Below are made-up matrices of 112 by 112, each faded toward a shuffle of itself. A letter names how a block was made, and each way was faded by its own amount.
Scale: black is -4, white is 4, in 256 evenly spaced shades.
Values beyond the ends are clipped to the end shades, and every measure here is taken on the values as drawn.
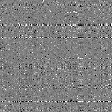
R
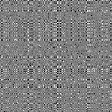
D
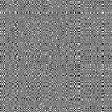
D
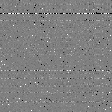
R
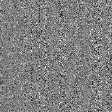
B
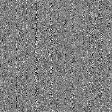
B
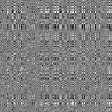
D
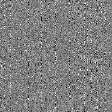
B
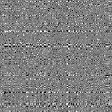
R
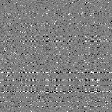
R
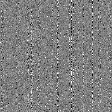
B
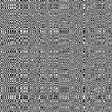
D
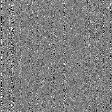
B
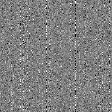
B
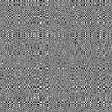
D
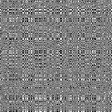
D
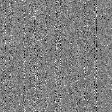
B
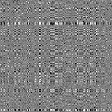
D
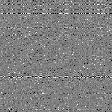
R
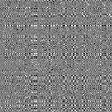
D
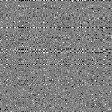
R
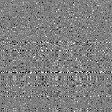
R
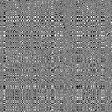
D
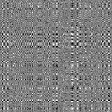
D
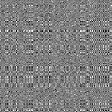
D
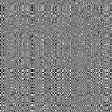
D
